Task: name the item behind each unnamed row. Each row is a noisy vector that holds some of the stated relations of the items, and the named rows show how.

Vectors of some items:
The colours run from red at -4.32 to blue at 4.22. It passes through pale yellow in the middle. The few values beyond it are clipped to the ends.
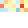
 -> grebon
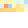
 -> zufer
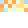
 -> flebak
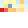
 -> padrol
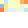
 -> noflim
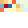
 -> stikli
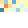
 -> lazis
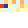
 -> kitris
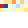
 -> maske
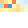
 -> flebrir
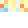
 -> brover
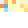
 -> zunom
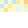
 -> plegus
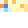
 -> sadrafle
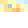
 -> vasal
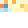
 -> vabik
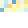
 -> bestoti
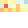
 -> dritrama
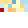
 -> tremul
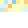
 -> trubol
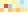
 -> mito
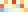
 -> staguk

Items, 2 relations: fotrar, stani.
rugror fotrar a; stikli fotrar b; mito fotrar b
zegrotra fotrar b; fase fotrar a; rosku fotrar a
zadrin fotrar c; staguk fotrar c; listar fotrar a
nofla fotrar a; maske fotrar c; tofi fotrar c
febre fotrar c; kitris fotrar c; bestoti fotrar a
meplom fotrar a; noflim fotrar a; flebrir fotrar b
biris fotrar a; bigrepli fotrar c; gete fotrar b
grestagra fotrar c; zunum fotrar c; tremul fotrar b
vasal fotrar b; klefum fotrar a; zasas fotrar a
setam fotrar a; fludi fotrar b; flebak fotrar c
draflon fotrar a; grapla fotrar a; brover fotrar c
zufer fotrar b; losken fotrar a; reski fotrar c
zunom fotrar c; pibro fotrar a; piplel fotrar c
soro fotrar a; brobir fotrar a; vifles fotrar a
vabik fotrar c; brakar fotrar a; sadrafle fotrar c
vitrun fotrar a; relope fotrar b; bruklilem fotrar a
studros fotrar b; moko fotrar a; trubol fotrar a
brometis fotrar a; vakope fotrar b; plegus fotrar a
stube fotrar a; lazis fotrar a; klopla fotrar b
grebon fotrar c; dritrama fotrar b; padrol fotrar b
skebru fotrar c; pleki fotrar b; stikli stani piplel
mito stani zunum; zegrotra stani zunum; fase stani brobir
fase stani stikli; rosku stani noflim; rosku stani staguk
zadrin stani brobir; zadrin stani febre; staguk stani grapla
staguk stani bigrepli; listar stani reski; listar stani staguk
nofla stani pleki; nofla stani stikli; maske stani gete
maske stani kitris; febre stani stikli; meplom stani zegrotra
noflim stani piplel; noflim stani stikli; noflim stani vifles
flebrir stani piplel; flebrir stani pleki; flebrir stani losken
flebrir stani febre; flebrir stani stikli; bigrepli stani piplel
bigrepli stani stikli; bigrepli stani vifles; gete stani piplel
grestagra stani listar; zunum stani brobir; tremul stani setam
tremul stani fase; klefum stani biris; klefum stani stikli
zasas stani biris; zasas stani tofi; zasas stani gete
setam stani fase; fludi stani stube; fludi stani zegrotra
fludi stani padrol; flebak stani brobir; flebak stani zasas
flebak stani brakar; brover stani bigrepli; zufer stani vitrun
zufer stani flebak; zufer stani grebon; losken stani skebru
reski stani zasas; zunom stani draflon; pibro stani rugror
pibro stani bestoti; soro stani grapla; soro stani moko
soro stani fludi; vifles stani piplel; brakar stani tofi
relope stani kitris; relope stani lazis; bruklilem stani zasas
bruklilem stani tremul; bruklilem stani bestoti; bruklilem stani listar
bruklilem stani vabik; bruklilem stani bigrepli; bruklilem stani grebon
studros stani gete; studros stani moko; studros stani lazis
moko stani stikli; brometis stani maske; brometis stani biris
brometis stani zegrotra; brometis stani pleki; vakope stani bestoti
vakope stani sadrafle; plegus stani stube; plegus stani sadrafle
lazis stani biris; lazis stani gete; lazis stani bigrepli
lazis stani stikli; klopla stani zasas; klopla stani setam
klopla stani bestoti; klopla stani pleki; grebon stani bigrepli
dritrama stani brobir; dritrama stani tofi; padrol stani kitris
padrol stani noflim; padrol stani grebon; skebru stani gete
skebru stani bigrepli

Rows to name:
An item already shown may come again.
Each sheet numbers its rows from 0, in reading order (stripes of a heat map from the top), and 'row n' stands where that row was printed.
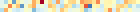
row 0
zasas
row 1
febre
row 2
losken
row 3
skebru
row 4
listar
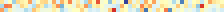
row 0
fase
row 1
losken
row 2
zunom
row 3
reski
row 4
setam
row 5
zunum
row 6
biris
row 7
moko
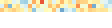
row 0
klopla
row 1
zadrin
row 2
bigrepli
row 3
studros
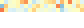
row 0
noflim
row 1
rosku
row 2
zunom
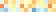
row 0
brover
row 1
bigrepli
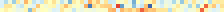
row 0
meplom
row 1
grapla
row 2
bruklilem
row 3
tofi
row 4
zegrotra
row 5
fludi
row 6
brometis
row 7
brakar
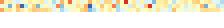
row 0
gete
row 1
relope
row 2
zunom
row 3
piplel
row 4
grestagra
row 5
brobir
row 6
soro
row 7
studros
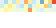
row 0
meplom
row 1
vifles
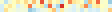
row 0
soro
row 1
staguk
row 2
moko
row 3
reski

